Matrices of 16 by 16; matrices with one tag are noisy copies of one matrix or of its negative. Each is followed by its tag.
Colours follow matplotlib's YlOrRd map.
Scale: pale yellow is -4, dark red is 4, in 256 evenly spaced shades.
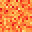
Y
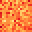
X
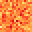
X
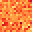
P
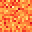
Y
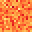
Y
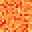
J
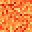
J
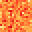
X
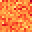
P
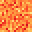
J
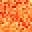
P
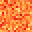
J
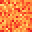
J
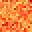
P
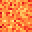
X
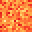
X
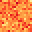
P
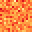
Y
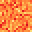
J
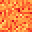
J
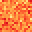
P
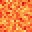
X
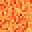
J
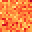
P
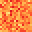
X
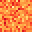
Y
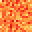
X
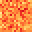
X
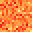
J
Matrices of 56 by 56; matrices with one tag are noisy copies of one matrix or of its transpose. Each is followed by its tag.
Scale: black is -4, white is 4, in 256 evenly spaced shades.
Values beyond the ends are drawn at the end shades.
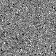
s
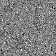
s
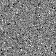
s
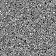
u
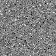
u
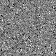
s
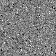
s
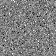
u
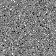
u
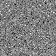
u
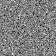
u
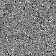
s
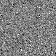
s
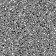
u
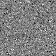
s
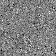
s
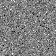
u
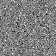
u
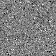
s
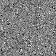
s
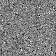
s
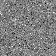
u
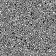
u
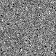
s
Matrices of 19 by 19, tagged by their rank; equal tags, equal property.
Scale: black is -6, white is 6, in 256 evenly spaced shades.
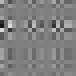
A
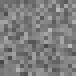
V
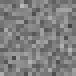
V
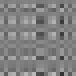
A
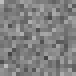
V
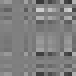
A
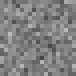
V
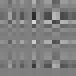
A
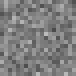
V
